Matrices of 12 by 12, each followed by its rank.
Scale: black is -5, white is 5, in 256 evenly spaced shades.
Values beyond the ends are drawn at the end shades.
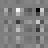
one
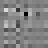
two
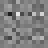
two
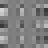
one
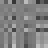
one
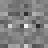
two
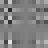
one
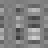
one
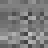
two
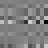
one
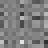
two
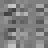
two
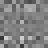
two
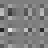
one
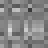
two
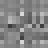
two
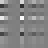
one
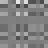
one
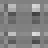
one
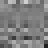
two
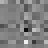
two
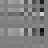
one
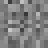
two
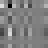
one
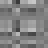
one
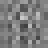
two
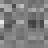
two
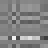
one
